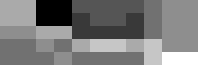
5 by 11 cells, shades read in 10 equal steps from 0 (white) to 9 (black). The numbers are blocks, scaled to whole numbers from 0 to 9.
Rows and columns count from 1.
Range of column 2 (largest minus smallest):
2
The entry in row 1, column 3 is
9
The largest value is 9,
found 4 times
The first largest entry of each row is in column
3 3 5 1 1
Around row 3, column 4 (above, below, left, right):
9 5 3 7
